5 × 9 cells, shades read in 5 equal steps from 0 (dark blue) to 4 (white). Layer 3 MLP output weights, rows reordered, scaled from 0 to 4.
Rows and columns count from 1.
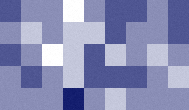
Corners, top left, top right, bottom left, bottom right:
1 1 2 2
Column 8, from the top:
2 2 3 2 2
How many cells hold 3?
9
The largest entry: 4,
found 2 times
